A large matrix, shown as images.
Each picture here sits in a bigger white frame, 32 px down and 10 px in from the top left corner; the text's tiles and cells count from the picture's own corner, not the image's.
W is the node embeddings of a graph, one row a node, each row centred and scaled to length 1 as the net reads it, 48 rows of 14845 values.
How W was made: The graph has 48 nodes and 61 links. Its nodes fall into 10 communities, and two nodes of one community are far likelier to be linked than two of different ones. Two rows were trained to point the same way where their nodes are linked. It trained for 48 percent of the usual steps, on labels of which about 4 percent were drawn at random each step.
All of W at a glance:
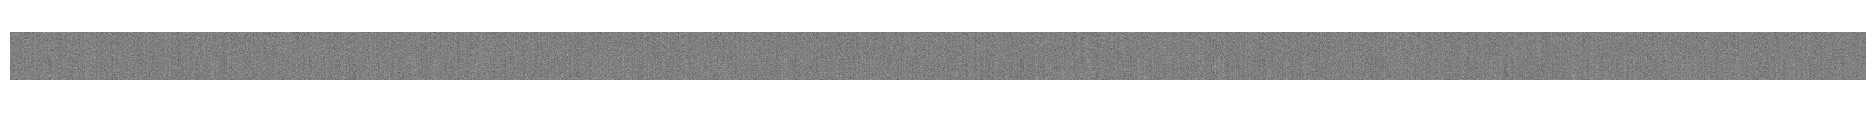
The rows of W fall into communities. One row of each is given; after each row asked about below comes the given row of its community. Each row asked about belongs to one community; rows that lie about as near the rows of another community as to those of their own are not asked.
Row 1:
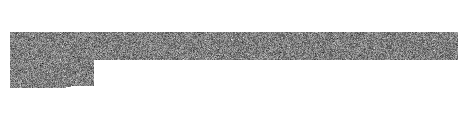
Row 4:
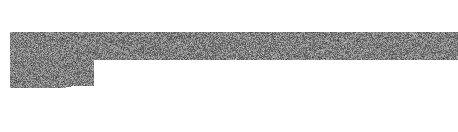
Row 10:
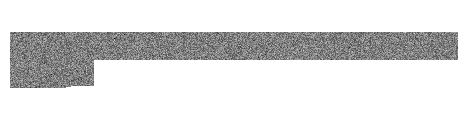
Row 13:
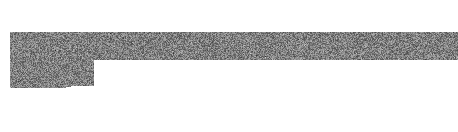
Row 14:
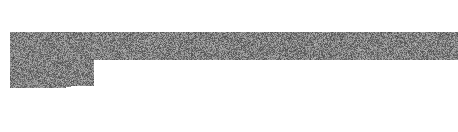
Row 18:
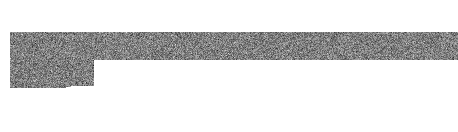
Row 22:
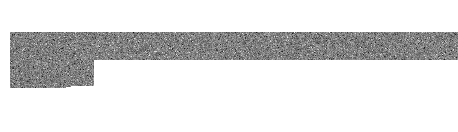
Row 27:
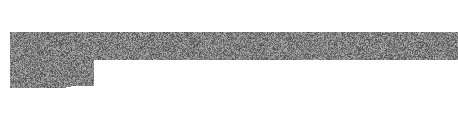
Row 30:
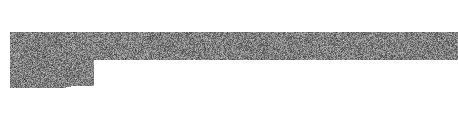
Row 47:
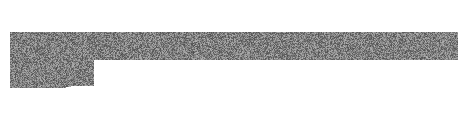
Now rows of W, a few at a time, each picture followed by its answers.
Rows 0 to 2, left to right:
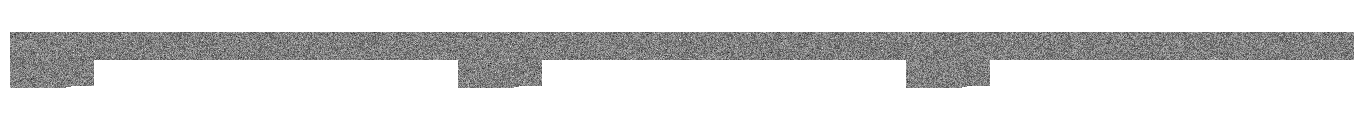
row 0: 13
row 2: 27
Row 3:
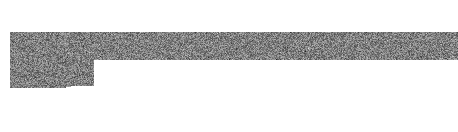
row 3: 14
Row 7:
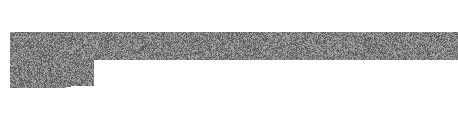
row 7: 22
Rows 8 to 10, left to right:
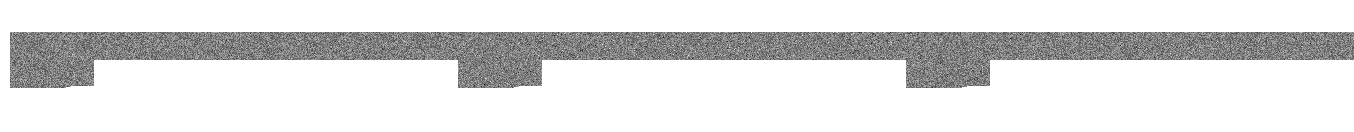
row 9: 47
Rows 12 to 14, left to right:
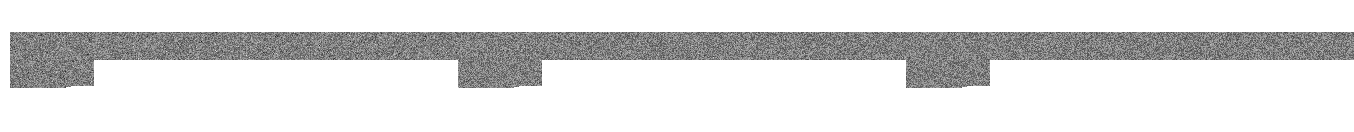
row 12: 14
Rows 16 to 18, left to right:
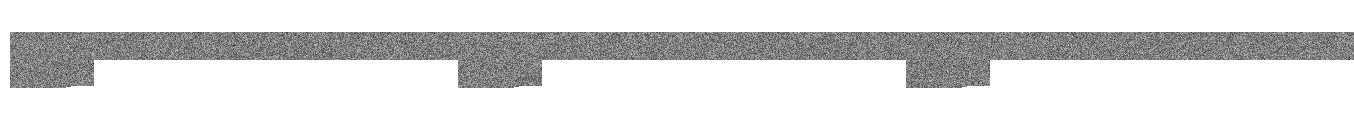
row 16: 1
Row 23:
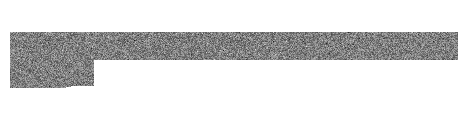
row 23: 4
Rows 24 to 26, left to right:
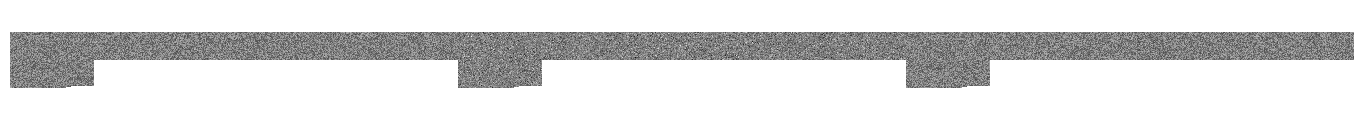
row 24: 22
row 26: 18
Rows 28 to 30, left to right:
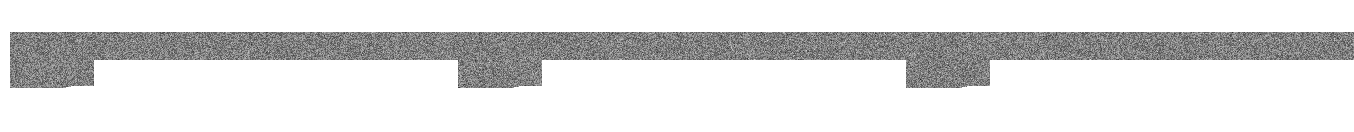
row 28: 47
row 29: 18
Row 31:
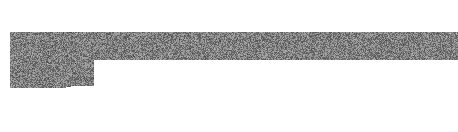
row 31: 22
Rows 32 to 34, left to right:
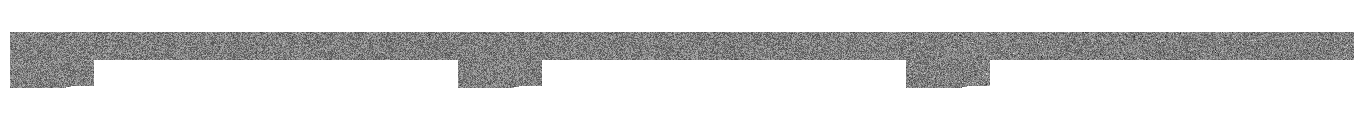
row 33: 47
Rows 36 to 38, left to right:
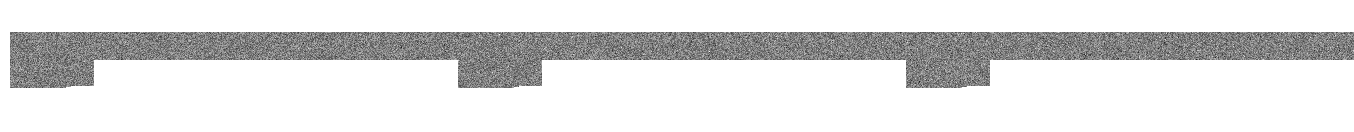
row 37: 30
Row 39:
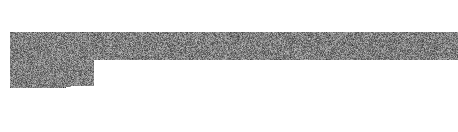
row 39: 13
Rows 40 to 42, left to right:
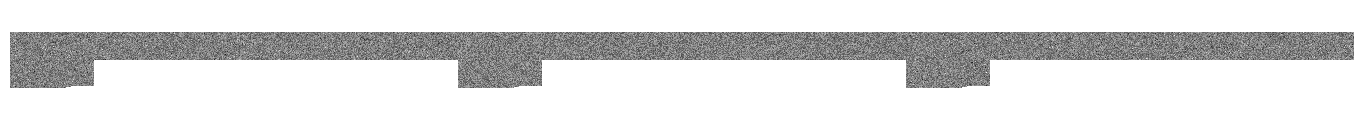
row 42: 27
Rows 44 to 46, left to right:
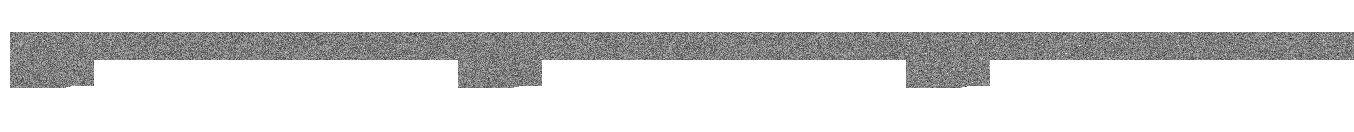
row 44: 13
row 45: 10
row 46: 18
